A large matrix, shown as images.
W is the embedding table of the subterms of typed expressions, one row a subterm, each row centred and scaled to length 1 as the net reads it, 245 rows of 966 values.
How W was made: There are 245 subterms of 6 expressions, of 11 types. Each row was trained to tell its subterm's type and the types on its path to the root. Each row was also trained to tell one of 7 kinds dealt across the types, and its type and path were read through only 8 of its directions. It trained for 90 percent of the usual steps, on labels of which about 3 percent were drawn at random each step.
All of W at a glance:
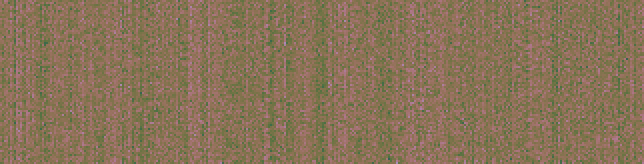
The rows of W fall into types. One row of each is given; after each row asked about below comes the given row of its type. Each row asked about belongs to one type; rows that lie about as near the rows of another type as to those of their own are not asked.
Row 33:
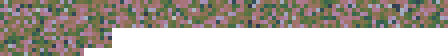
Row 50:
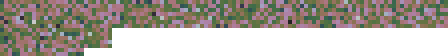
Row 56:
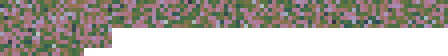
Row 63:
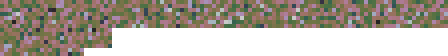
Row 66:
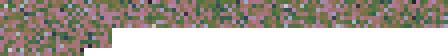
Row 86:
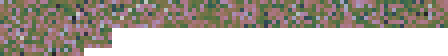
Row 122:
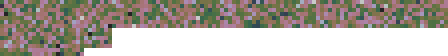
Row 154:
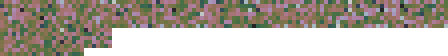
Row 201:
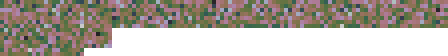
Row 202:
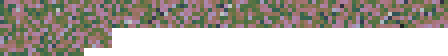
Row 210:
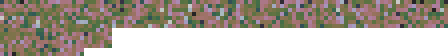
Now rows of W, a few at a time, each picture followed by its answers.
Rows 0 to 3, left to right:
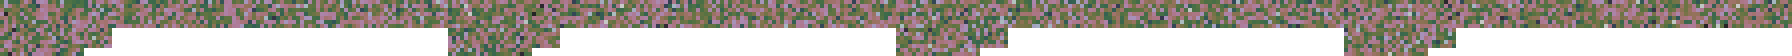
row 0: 122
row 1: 202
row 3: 50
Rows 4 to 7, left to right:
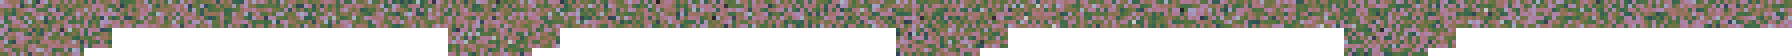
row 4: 66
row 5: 56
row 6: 154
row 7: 202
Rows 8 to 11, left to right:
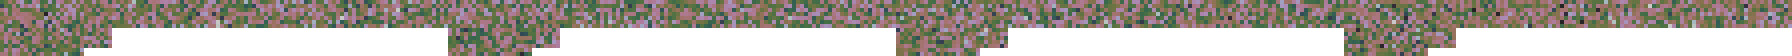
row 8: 154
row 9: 63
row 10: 33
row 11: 201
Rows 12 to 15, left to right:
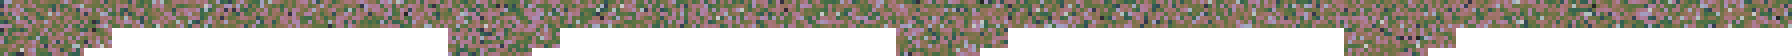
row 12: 33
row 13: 86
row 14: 86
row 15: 56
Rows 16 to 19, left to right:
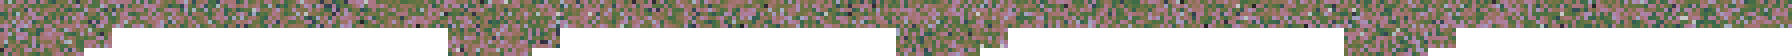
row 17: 210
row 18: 50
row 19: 56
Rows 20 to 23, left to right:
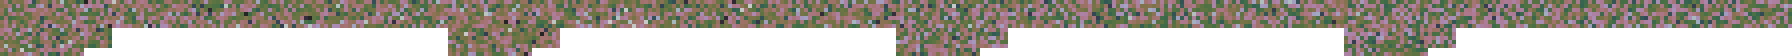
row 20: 122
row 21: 33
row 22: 66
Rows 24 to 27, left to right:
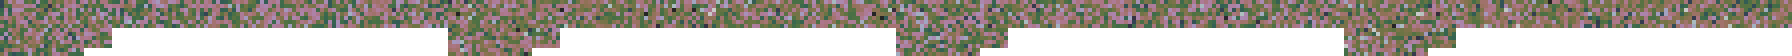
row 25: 210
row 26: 201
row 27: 122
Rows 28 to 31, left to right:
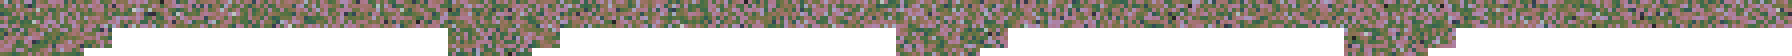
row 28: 202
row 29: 154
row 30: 33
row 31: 63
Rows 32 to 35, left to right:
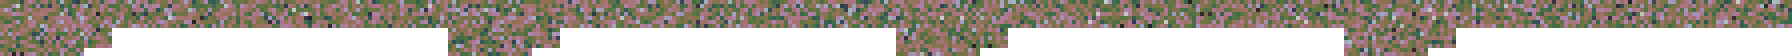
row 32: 86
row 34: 122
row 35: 66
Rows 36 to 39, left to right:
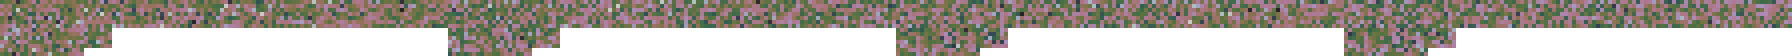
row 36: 122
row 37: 33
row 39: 33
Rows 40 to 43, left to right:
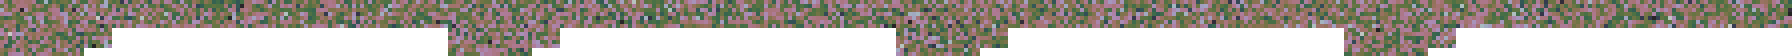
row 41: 66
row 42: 154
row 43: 202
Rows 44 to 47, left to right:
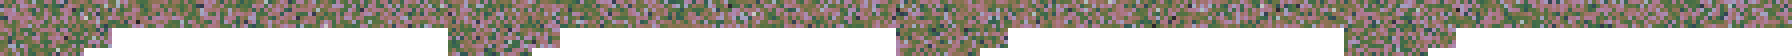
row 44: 201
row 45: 63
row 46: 33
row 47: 154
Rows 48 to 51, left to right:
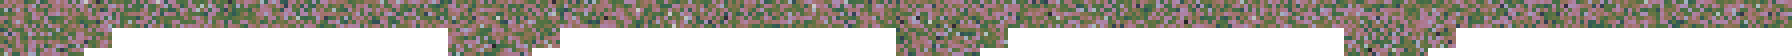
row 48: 50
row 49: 33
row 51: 86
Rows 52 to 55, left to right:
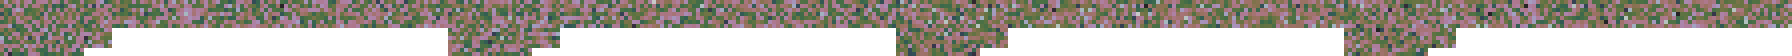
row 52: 202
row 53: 202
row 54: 201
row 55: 122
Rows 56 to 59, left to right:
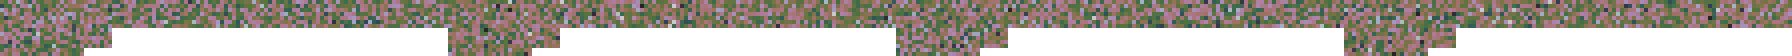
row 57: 56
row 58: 154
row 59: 63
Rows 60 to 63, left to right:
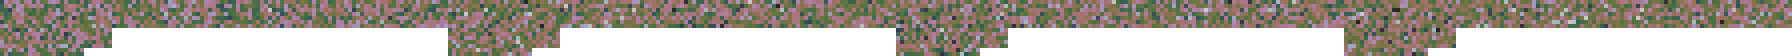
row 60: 202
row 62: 202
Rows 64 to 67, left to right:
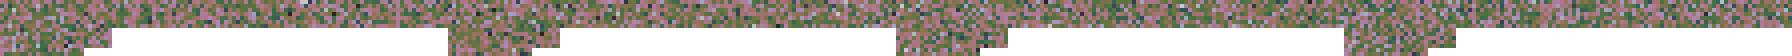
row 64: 202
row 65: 210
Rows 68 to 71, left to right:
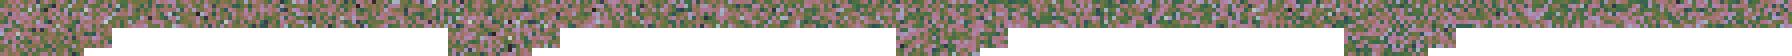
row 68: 56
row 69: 56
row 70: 66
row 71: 86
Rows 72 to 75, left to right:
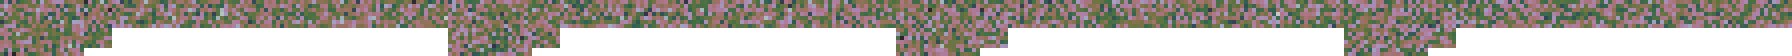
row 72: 122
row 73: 154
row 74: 66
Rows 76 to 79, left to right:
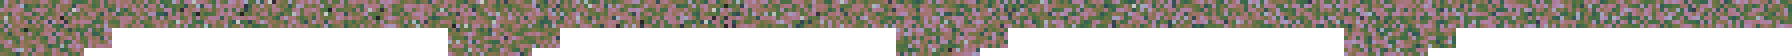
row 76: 33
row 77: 33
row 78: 86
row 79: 50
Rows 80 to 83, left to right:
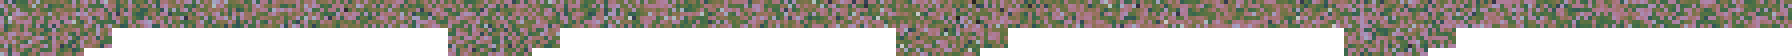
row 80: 56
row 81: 154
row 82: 122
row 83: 56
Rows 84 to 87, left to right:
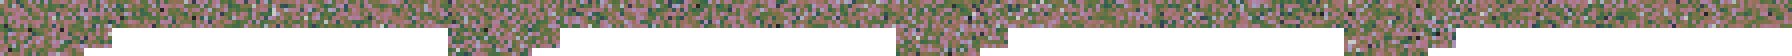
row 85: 33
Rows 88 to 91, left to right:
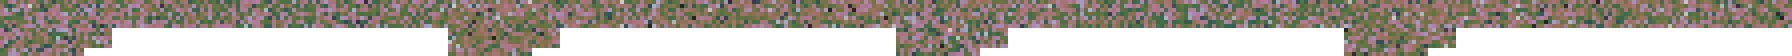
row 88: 66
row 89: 210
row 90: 56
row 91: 202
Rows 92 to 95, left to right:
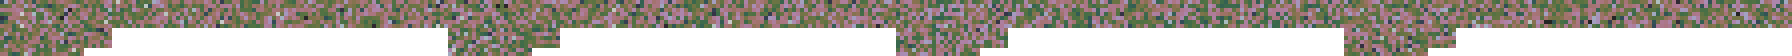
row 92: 201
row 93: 201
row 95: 86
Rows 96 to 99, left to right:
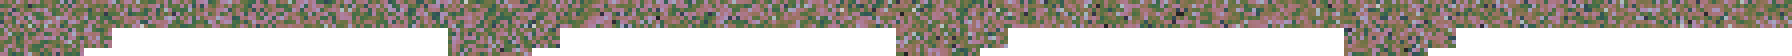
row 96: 201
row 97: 154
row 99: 154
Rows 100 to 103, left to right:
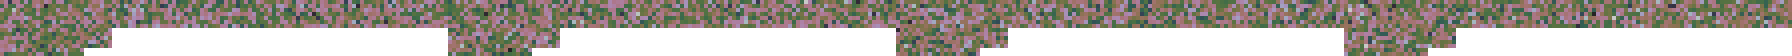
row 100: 202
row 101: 202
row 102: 33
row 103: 86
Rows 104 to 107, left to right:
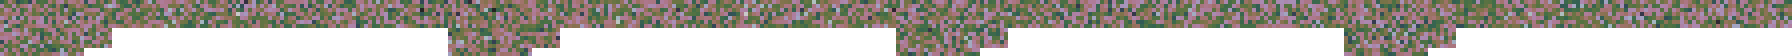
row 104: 56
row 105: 33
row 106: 33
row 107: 63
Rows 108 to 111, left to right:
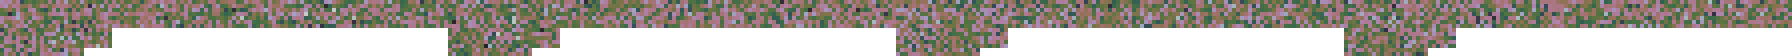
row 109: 201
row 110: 86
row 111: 154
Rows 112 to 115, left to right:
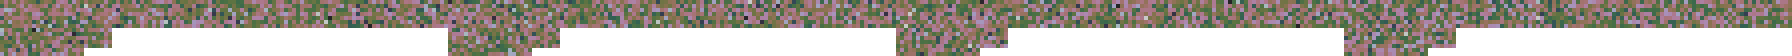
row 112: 50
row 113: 56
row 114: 86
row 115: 66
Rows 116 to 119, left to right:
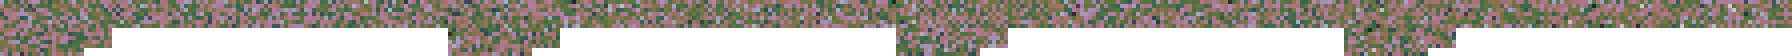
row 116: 201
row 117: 210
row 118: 86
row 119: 154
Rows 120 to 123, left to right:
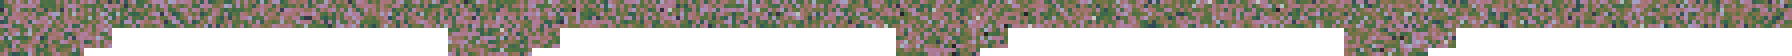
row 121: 56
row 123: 210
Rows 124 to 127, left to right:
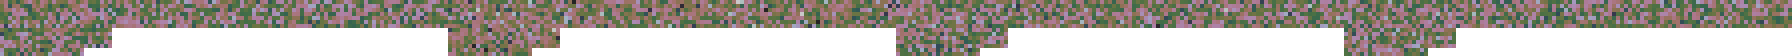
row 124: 33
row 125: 56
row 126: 86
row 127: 66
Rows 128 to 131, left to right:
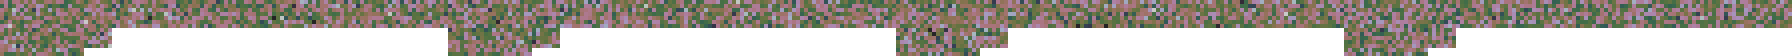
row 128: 202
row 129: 33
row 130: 56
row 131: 63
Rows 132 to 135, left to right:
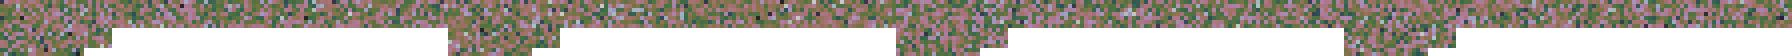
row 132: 122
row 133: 122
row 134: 86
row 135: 210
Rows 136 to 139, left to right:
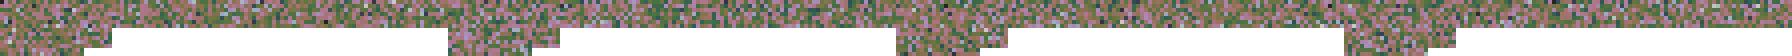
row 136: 66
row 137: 66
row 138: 86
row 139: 86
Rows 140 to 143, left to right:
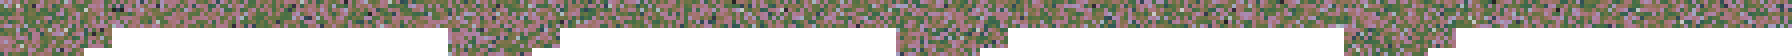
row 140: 202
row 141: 56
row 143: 201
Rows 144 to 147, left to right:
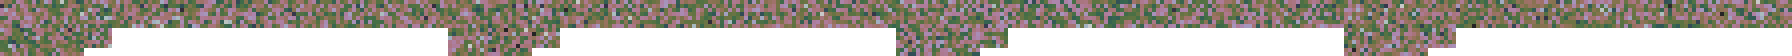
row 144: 201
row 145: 202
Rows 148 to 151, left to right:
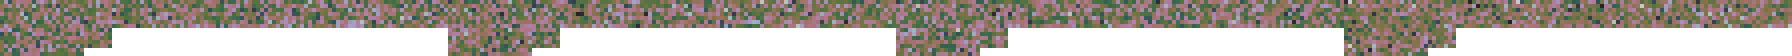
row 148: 122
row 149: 122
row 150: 66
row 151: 210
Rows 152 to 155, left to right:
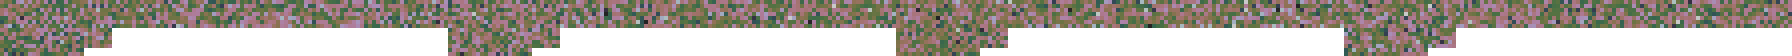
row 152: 86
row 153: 154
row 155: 33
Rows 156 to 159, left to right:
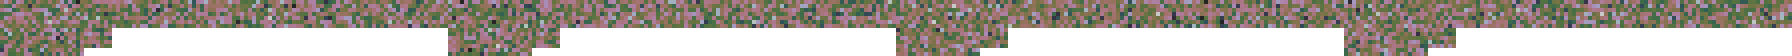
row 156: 201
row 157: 202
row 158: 210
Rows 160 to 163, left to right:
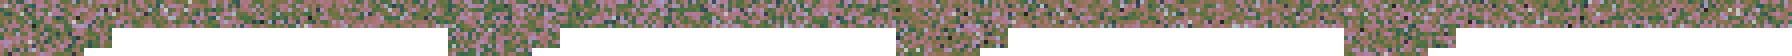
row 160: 122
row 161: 154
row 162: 122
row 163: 122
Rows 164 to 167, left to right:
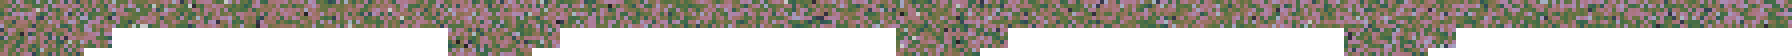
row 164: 154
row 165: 50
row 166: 154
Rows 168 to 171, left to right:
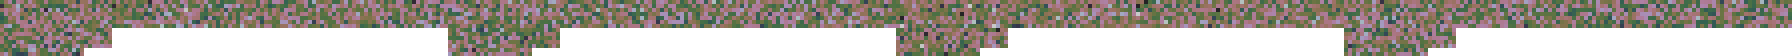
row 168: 86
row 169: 50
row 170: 202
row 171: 56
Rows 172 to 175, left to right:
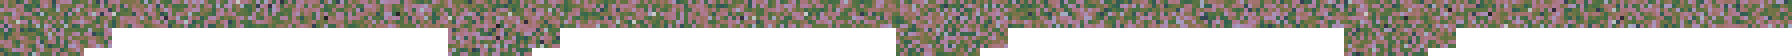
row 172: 33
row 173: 86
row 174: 86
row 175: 154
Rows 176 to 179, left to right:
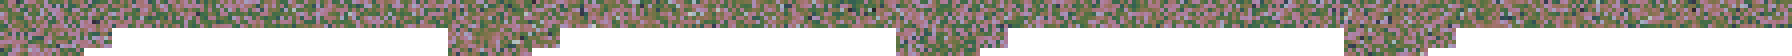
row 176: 66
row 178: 56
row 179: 56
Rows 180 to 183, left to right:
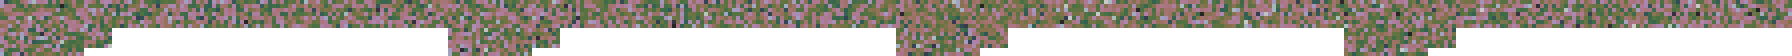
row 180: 86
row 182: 154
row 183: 202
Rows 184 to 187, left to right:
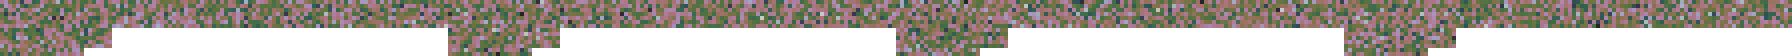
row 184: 33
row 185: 202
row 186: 122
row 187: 56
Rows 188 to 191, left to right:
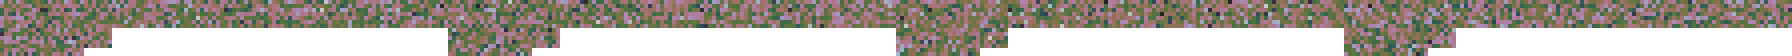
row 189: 201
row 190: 202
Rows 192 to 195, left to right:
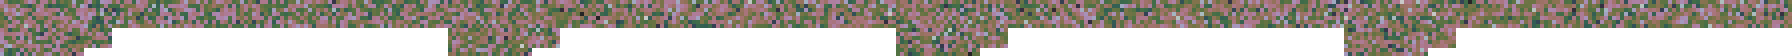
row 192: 86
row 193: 201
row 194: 86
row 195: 210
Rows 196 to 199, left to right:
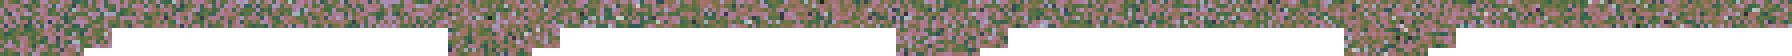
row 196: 33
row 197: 56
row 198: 56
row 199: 66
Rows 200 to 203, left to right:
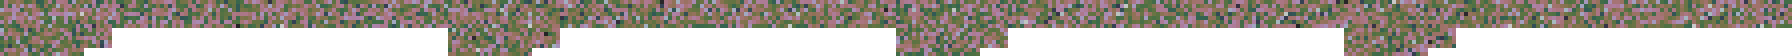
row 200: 50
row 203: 154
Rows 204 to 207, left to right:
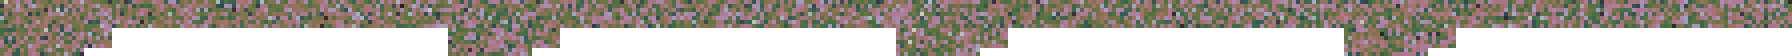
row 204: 210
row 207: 210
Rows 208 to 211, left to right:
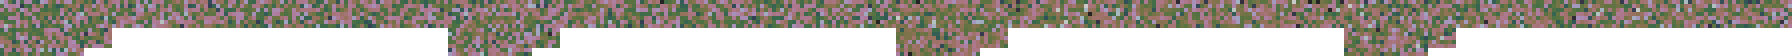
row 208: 33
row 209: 50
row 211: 86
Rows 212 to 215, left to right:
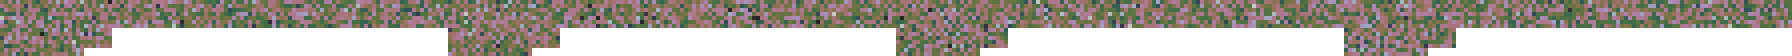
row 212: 56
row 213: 56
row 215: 50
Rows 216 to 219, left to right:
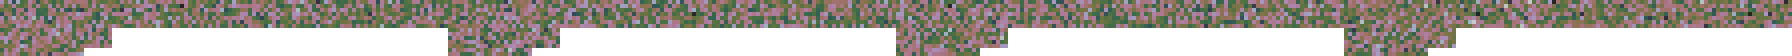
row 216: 56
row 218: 66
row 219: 202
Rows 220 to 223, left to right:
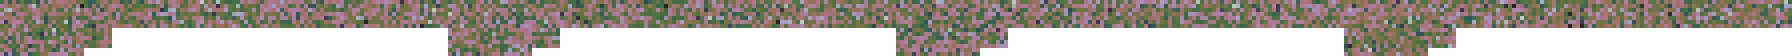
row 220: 50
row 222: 210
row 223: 50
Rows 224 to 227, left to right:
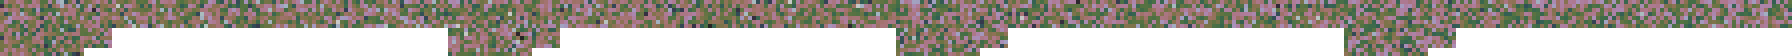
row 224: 154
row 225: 202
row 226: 154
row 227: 154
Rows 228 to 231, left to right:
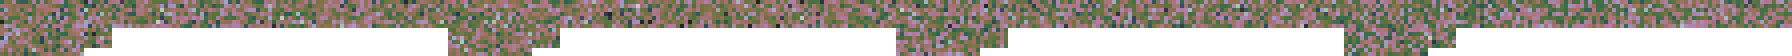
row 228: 122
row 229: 210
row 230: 50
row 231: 122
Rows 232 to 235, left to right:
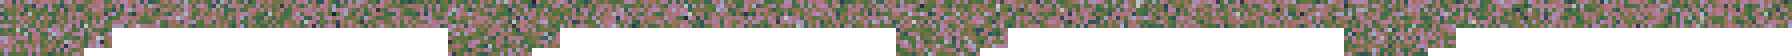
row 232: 202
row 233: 201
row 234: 33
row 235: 154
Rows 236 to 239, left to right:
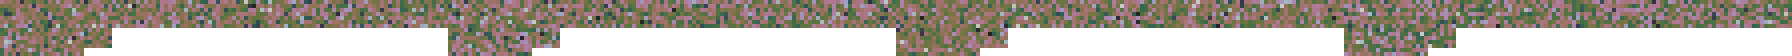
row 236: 154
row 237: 210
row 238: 33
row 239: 50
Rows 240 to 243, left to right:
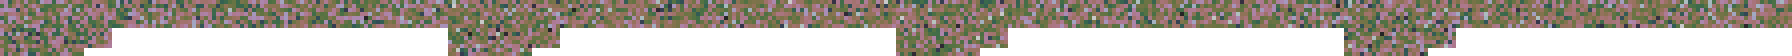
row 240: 63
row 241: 210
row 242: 33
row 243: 210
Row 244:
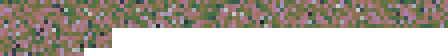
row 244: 86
